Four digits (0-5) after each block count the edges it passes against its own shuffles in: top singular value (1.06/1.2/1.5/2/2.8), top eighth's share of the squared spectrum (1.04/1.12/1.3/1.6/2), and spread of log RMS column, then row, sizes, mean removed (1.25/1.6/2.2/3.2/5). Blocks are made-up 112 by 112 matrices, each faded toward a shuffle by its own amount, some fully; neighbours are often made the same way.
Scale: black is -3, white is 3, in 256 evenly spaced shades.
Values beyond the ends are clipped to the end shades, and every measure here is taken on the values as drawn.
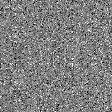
3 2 1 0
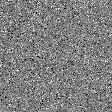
2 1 0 0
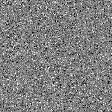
3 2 1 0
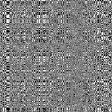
5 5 4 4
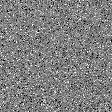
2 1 0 0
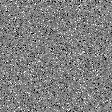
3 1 0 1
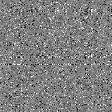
4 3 1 2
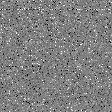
3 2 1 1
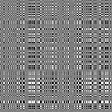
5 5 5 5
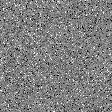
1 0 0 0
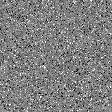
2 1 0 0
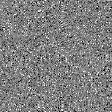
4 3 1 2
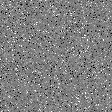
0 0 0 0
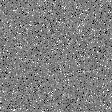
2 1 0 0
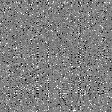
4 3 2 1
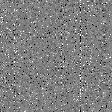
4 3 2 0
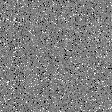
3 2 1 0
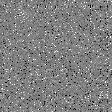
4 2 1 0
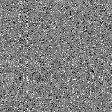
3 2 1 1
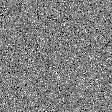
0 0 0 0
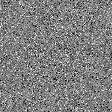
0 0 1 0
